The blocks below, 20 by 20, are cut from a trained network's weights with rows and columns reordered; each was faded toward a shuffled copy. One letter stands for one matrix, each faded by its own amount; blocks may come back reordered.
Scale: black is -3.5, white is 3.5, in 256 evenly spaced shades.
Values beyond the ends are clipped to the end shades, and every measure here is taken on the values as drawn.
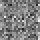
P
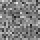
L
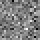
L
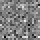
P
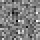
P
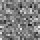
L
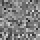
L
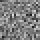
L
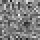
L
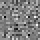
L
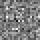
P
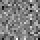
L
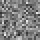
L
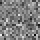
L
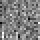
P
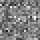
P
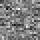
L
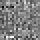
P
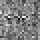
P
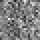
P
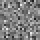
L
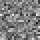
L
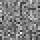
L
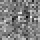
P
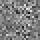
L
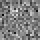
L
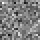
L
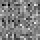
P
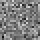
L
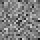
L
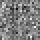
P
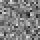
L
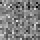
P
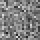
P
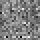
P
